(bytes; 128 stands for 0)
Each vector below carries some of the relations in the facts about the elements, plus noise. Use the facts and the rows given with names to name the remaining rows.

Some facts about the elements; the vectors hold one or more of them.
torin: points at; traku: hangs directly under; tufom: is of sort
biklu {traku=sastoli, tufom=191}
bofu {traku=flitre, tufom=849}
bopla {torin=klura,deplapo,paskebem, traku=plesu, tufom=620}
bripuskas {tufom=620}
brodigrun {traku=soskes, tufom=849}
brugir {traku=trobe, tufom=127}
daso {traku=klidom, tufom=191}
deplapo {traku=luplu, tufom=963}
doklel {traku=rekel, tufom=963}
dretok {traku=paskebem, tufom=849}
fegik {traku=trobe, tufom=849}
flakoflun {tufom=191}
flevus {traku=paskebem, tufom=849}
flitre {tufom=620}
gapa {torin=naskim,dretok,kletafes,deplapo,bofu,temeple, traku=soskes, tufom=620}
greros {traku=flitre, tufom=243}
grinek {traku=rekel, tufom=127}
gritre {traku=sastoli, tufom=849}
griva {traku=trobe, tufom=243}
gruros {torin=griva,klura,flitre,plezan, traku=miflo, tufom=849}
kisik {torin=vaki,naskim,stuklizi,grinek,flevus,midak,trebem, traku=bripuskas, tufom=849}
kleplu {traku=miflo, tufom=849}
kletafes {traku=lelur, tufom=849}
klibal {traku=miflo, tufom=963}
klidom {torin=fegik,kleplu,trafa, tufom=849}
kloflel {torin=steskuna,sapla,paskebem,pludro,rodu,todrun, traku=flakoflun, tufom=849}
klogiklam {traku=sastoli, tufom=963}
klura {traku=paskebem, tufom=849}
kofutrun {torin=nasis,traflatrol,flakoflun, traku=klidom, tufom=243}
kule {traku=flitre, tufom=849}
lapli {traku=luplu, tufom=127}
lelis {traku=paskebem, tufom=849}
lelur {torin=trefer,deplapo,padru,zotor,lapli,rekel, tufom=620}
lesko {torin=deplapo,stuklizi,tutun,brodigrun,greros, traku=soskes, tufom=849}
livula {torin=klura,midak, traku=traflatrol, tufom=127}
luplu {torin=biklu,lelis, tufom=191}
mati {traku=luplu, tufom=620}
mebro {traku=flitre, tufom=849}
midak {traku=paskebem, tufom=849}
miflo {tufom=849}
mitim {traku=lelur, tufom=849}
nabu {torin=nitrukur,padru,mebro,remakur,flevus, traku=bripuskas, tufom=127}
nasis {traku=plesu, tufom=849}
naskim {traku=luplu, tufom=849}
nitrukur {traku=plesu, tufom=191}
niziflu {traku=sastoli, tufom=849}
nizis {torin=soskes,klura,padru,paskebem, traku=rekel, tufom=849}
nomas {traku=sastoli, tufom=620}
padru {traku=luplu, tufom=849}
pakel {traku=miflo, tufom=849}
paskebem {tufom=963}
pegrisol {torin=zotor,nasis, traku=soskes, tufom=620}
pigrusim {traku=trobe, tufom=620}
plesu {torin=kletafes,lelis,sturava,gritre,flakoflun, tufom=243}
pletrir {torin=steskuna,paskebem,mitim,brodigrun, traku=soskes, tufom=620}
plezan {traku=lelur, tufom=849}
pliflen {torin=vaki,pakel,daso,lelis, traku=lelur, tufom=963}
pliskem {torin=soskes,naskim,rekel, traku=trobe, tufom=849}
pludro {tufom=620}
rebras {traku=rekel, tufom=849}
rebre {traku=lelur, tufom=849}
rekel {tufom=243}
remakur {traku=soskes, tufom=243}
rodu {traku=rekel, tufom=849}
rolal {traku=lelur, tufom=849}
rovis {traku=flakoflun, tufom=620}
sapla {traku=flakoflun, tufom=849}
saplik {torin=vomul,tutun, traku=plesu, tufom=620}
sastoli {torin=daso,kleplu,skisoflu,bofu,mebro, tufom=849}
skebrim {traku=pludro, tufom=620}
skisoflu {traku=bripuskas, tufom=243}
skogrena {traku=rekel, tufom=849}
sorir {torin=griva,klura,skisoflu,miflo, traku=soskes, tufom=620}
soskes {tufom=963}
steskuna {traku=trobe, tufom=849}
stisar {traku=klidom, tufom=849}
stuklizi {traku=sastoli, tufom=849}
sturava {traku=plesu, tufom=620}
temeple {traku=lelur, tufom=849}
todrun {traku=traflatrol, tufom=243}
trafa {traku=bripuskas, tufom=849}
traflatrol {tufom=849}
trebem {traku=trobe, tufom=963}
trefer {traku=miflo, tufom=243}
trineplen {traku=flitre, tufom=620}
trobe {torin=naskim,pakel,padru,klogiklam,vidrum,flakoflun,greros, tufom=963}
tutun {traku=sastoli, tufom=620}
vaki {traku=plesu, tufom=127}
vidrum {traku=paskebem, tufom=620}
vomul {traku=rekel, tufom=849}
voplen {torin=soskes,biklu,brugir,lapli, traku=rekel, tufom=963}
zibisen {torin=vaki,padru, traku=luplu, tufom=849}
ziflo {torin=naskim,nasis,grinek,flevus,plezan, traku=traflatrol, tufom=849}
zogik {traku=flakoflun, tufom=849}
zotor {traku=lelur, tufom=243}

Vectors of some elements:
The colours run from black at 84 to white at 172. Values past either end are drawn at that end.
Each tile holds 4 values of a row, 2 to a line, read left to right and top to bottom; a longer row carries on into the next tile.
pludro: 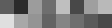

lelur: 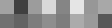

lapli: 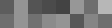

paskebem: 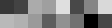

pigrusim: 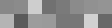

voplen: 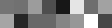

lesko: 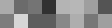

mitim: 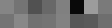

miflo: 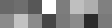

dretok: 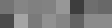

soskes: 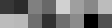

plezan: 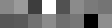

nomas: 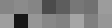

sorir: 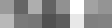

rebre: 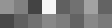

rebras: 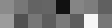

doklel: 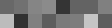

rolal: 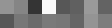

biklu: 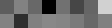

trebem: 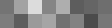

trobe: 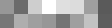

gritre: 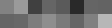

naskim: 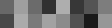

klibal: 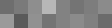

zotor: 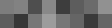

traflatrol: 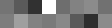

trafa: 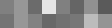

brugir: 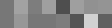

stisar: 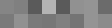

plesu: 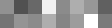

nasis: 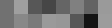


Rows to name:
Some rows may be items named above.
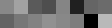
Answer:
stuklizi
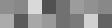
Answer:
pigrusim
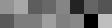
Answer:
stuklizi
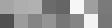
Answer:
pliskem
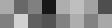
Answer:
lesko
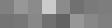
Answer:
skisoflu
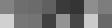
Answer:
rodu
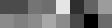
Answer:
flakoflun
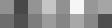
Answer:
lelur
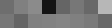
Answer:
trefer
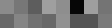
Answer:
mitim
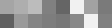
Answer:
pliskem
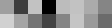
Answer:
pletrir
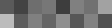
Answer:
rekel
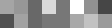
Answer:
nabu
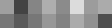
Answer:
lelur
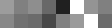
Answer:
nizis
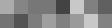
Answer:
kofutrun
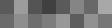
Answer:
lapli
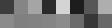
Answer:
deplapo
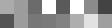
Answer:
nabu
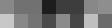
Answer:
rodu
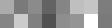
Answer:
kloflel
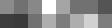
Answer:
pliflen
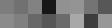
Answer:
remakur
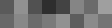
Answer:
lapli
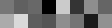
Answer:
brodigrun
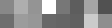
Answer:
fegik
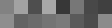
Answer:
grinek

